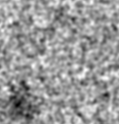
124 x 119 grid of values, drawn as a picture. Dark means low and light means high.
Lone odd cells: none. Ninth with the lowest average: bottom left. Dips: one, in the bottom left. Grain: blotchy.
